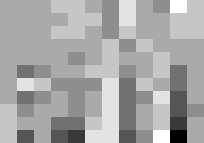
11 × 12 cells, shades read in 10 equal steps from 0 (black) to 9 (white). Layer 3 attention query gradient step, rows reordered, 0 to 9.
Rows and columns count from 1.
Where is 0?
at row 11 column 11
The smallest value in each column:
6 3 5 3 2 5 5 3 5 5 0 5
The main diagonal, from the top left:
6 6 6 6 5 7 8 4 6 7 0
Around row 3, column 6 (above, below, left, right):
7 6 7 5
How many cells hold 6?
57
